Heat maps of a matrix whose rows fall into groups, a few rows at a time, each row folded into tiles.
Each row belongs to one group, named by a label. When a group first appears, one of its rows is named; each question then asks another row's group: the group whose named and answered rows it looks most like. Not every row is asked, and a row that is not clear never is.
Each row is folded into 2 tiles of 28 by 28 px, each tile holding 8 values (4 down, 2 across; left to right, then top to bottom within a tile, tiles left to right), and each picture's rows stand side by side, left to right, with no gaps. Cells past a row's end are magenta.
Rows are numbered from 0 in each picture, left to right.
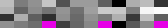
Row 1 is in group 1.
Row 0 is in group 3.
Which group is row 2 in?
1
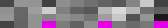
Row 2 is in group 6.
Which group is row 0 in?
1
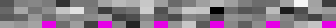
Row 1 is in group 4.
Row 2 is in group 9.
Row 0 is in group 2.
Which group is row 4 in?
1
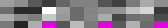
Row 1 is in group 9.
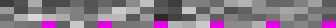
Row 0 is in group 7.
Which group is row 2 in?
6
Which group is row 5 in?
6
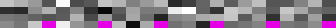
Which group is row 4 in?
6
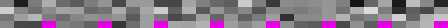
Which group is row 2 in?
1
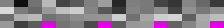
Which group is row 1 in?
4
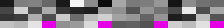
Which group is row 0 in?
2
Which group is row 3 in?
2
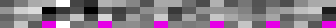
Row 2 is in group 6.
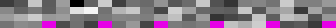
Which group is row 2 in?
4
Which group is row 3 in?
6
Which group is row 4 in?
2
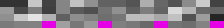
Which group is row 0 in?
7
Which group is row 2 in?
7
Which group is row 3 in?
6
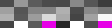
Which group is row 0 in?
9
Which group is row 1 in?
9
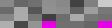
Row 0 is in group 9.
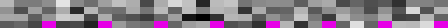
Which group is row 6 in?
9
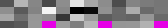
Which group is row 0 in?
1
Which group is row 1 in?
3
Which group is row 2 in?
2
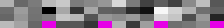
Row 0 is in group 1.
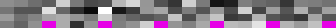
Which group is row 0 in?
1
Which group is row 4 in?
2
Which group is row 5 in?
2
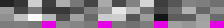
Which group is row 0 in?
7
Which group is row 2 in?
6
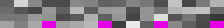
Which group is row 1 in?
2
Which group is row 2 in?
9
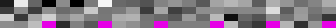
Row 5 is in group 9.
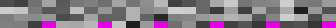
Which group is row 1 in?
2
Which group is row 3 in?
4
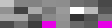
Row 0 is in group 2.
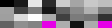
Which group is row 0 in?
7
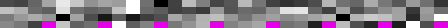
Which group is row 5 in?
4
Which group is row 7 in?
9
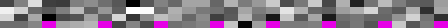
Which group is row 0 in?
6
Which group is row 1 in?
2
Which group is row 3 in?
6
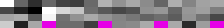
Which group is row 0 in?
1
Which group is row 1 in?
4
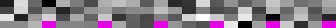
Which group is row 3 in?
7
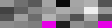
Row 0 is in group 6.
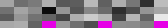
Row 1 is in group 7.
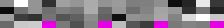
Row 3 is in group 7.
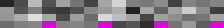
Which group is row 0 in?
7
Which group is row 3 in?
4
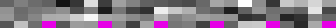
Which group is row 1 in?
7
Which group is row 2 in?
1
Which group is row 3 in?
4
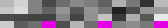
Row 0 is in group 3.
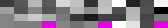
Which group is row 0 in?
7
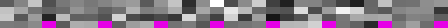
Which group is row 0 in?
6
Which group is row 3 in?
3
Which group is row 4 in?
6
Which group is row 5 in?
2
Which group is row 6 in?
4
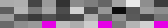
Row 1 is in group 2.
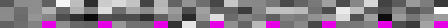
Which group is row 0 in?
1
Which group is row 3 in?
9
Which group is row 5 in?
4
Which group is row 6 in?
6
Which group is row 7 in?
1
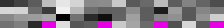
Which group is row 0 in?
4
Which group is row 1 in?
3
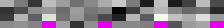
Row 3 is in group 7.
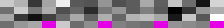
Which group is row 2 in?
7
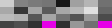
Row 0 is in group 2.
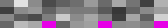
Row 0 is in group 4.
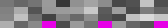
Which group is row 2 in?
7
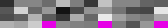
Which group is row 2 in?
1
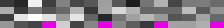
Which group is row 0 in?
7
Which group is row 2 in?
4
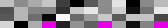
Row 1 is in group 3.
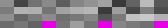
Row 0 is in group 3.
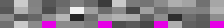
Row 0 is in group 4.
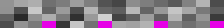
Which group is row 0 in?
9
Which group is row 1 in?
9
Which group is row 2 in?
2
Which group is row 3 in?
6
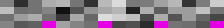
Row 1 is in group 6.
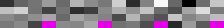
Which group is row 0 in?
4
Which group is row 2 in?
3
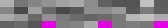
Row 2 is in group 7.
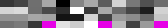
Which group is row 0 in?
4
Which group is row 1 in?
2
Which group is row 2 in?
1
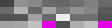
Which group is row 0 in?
2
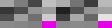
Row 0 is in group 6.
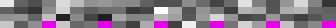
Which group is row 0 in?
1
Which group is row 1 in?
3
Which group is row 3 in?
9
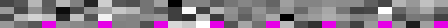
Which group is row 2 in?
4
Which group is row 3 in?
2
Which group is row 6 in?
1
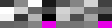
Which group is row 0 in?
6
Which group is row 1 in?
6
